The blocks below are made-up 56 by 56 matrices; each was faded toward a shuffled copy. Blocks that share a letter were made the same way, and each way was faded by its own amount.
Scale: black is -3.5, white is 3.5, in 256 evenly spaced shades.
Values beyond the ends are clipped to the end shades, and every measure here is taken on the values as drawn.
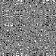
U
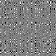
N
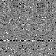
U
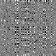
N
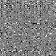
U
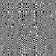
N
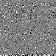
U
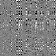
N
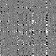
N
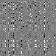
N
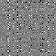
N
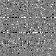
U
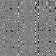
N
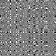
N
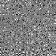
U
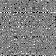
U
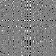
N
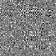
U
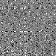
U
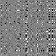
N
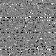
U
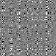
N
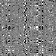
N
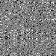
U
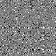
U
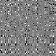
N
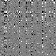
N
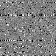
U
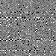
U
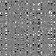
N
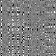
N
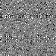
U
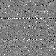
U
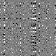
N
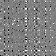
N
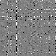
N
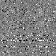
U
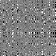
N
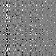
N
